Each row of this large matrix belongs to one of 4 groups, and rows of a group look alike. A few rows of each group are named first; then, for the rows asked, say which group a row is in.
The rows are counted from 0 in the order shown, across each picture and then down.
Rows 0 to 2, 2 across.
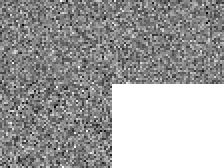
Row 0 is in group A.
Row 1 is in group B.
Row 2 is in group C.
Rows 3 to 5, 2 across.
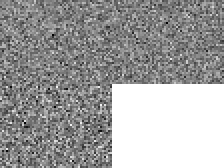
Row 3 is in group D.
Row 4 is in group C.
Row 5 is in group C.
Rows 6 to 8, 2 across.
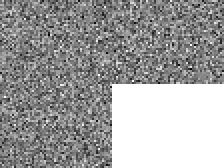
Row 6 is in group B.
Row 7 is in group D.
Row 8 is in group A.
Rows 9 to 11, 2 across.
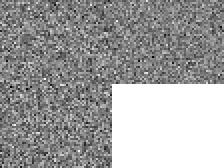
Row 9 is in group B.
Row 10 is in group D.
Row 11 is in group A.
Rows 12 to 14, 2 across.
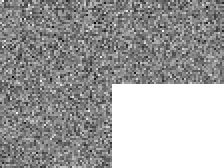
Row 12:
B
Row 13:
B
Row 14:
A
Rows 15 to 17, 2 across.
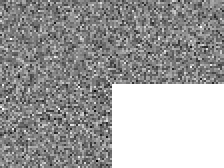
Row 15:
C
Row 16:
A
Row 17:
B
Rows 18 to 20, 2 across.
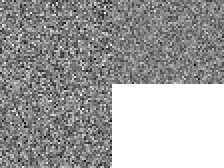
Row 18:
B
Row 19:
C
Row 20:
C
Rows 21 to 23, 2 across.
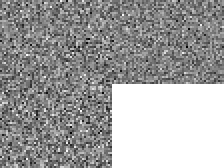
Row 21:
A
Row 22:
A
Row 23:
C
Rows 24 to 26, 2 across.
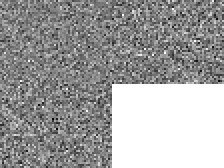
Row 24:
D
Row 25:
A
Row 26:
D
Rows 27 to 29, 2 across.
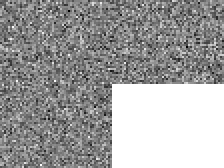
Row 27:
C
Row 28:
A
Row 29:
B
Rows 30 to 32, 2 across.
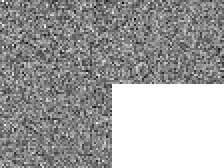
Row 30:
B
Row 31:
C
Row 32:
B
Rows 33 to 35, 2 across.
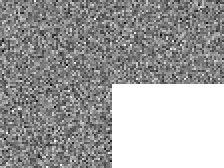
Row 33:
D
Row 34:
B
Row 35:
C
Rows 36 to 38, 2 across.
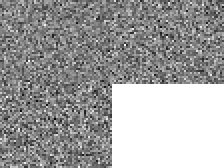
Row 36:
D
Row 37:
B
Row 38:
B
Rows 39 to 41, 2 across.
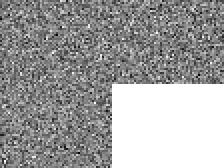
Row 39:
A
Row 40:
C
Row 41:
D
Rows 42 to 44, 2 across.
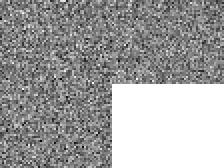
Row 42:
A
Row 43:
B
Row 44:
D
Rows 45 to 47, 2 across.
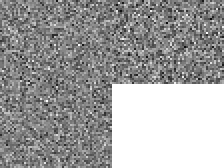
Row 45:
D
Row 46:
C
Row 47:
B
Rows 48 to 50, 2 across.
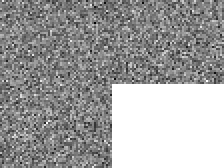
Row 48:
B
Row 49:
A
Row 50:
A
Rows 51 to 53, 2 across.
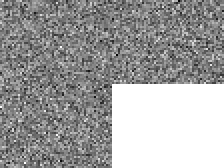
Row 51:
B
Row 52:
A
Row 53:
B
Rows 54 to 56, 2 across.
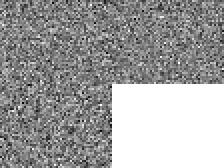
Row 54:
B
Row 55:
C
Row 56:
C
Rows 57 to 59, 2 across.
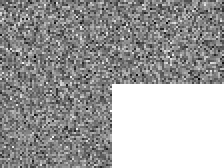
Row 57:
C
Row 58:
C
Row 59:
A
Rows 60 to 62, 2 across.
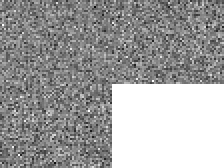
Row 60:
B
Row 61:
B
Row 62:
A
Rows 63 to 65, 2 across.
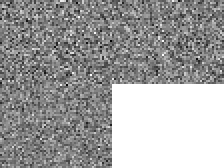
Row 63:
A
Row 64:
A
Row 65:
A
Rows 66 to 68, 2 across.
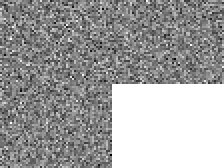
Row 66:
C
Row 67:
D
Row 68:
C
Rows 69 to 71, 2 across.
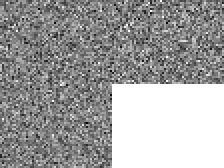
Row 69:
C
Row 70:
C
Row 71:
A
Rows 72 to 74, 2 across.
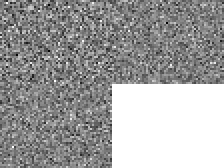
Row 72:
C
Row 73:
C
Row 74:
A
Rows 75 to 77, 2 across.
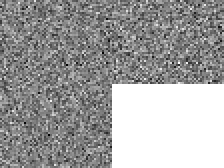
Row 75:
D
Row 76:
D
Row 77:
C
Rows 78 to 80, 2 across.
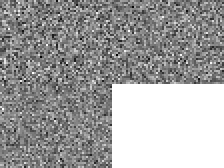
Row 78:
D
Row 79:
C
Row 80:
B
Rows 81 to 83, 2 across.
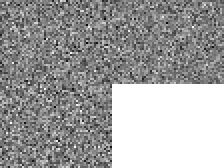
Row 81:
A
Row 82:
C
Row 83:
C
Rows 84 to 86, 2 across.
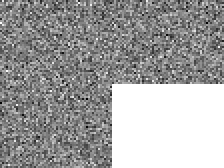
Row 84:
B
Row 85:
B
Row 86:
A
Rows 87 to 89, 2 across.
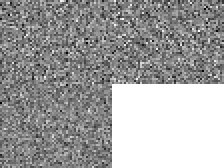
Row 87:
A
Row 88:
B
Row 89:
A
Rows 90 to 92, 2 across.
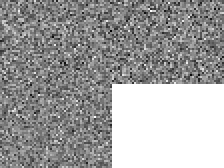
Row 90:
D
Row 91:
C
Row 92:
C
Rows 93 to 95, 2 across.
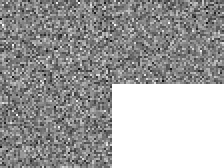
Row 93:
B
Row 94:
B
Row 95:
C
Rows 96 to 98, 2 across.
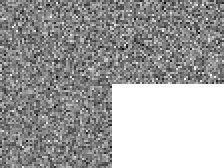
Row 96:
C
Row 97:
B
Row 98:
C
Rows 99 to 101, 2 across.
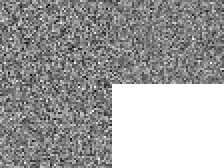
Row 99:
C
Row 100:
C
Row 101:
B
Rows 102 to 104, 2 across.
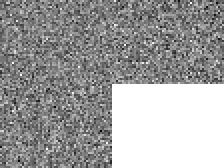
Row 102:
A
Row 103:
B
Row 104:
C
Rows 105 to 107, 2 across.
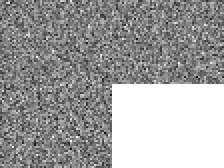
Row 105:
A
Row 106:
C
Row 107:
A
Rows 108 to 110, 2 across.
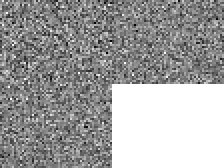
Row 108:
B
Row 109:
A
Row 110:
A
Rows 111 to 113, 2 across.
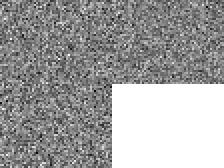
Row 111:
C
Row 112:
B
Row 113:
B
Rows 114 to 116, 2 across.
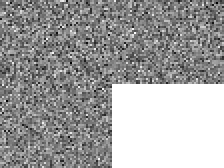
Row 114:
A
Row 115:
B
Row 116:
B
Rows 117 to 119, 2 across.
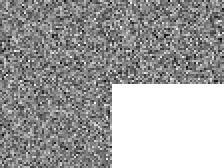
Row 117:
D
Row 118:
D
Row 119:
D
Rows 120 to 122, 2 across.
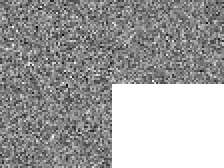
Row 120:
C
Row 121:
B
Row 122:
A
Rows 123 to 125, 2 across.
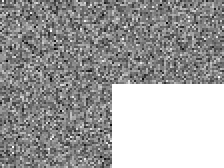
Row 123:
B
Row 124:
C
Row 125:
A
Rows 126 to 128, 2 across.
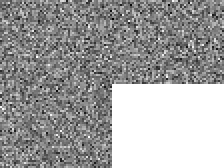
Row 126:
A
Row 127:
A
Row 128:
B
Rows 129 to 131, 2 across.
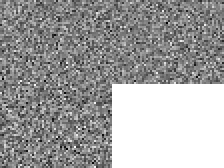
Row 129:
D
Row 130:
C
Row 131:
D
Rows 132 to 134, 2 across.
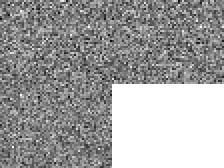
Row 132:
A
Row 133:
A
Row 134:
A
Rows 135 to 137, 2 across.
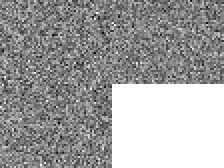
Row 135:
D
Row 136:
B
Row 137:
B
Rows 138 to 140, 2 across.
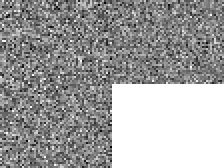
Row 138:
B
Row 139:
A
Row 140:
C
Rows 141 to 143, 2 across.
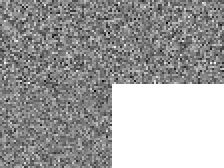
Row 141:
D
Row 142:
C
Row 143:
B
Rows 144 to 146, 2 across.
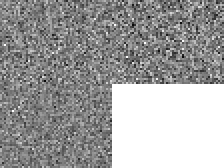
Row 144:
D
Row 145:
B
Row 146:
C
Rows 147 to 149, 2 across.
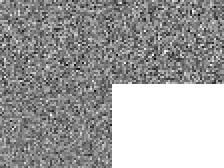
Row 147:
D
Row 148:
A
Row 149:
B
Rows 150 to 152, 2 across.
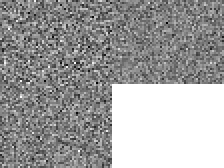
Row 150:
D
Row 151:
C
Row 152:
A
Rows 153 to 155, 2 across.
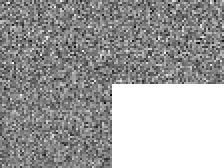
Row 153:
A
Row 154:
A
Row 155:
A
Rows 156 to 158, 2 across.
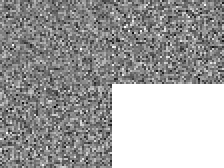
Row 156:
B
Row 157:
C
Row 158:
C
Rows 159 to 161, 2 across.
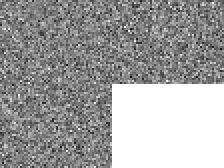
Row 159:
D
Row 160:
C
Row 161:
D
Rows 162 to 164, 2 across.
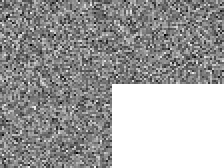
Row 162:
B
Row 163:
D
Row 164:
D
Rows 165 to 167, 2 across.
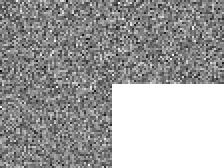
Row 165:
A
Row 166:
C
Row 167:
B
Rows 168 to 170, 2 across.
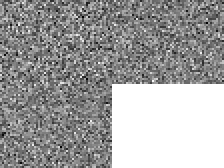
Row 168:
C
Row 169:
B
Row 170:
D
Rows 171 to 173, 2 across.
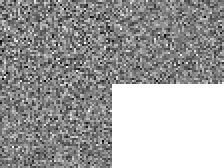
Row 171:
D
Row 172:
D
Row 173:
A
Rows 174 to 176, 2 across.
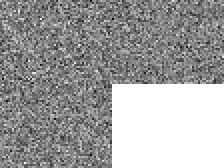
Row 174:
D
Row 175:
A
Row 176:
B
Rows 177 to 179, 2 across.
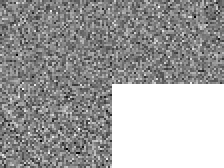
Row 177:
C
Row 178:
B
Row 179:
D
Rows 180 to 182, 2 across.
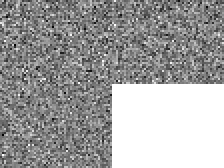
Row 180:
B
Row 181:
B
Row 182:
D
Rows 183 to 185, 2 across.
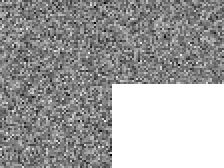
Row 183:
B
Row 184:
D
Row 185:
C
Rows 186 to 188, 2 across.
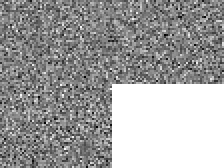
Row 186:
C
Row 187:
D
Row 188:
A
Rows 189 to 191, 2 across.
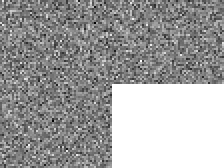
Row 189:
B
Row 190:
D
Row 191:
D
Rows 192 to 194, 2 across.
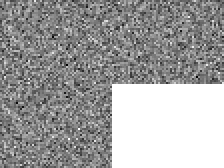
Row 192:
D
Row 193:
C
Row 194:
D
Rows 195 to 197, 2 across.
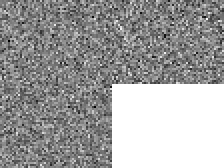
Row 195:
D
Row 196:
D
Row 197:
B
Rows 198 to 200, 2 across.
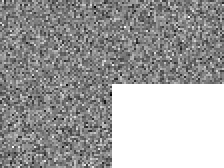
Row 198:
B
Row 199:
C
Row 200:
A
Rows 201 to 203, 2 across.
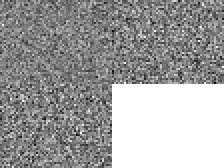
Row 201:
B
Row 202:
A
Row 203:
A
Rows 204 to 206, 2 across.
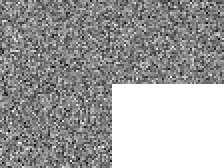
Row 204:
D
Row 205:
B
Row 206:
C
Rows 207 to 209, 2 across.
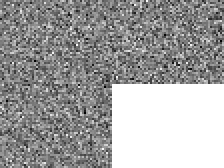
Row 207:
A
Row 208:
D
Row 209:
B
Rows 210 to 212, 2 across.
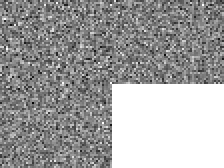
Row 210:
C
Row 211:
B
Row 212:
A
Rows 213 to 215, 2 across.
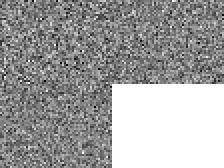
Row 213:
D
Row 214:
A
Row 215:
B
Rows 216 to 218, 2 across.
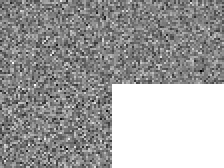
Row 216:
A
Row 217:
B
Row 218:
D
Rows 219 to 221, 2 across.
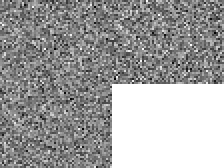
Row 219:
B
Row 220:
D
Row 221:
D
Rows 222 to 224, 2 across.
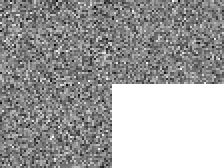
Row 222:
B
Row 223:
A
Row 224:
A
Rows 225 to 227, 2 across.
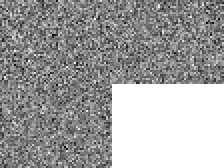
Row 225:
D
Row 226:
B
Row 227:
D
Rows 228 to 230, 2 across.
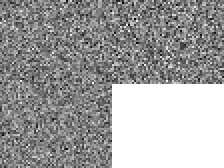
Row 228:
A
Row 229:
C
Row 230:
D
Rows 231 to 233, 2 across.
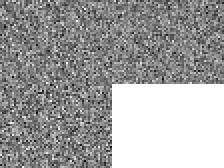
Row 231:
C
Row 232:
B
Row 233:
C
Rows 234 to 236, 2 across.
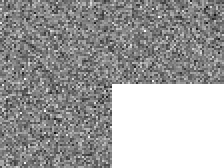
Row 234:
B
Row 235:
B
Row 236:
B
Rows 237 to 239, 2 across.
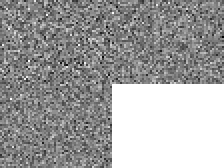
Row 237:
D
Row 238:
C
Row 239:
A
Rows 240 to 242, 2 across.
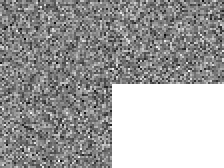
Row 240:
C
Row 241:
D
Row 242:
B
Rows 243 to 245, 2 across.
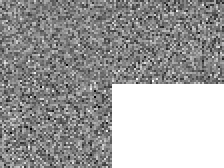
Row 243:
D
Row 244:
B
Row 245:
B
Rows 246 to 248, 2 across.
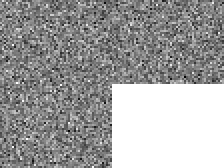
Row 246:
B
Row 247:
C
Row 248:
A
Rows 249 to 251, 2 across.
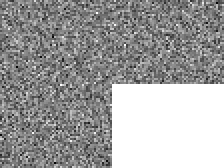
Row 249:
D
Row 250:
B
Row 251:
A
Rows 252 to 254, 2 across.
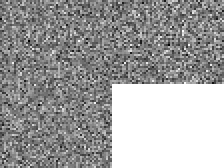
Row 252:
A
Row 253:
A
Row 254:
D
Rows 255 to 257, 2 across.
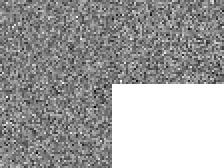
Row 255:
C
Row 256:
A
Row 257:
B
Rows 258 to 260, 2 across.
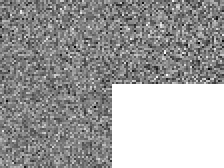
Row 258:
A
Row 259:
A
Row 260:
B
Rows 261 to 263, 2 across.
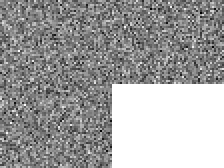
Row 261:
D
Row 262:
C
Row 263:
C
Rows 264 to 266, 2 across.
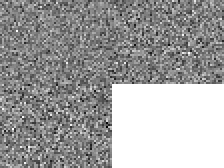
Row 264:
C
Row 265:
A
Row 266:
B
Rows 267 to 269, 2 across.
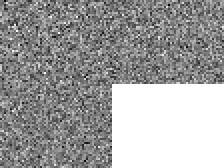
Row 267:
C
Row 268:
A
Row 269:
C
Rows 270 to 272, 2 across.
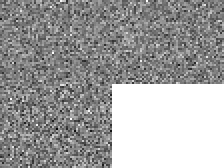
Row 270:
A
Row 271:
D
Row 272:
A
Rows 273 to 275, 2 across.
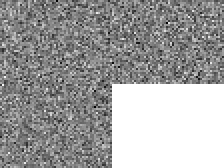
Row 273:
D
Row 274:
C
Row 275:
B
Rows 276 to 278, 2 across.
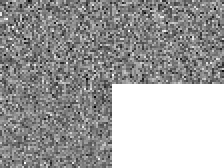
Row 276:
C
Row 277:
C
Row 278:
B
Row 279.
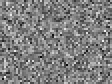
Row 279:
D
